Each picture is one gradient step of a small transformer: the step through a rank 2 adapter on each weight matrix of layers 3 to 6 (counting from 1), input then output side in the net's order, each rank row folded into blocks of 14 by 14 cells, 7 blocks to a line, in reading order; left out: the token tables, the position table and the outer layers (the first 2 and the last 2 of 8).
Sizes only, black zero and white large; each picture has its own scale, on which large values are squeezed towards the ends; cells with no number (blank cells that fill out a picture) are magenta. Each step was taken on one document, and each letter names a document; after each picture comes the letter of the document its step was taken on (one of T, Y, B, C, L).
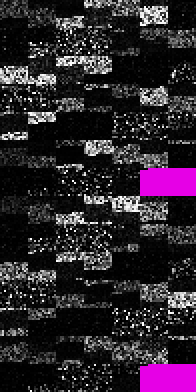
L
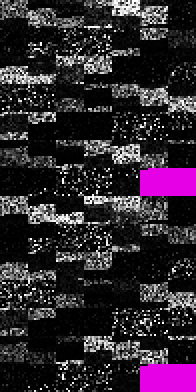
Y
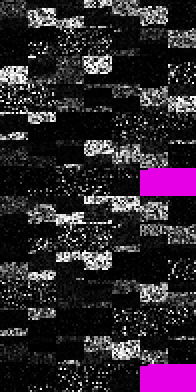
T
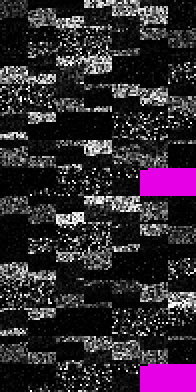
Y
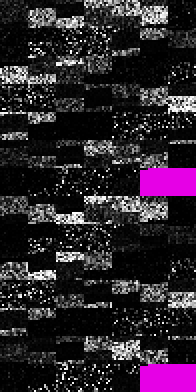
Y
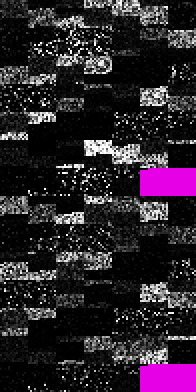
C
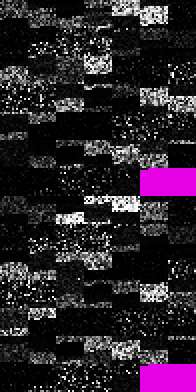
T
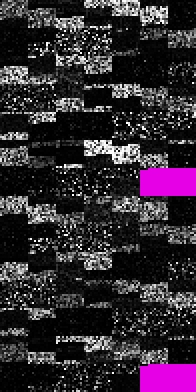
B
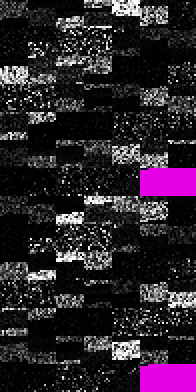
L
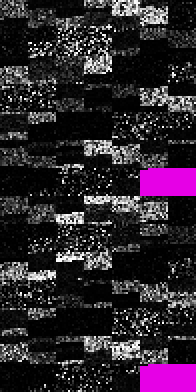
L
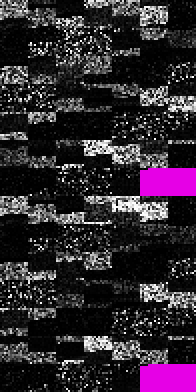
Y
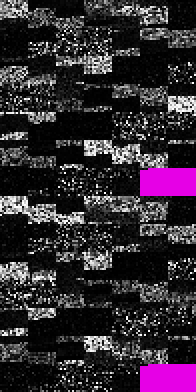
B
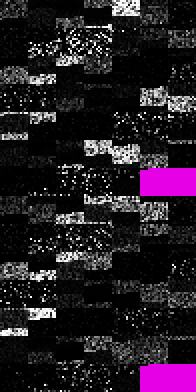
C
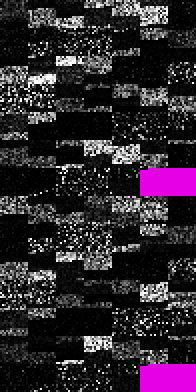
Y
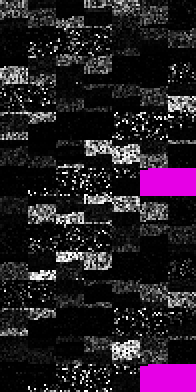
C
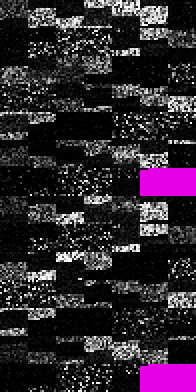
T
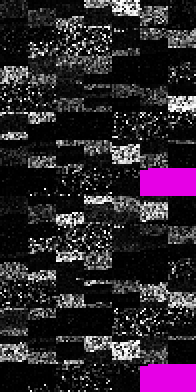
L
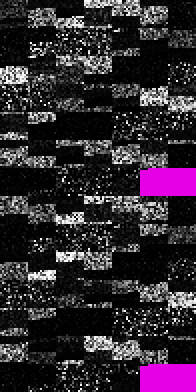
Y
